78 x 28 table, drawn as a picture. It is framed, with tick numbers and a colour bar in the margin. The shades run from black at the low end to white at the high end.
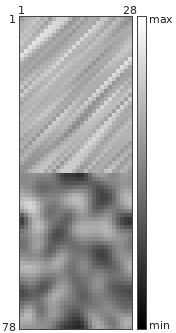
It is made of 2 by 1 panels. Panel 1,1: high, slanting up to the right. Panel 2,1: middling, blotchy, strong in contrast.
